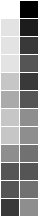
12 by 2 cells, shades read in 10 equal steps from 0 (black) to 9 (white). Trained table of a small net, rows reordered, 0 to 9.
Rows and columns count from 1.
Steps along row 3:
down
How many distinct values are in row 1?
2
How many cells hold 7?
3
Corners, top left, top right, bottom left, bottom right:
9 0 2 5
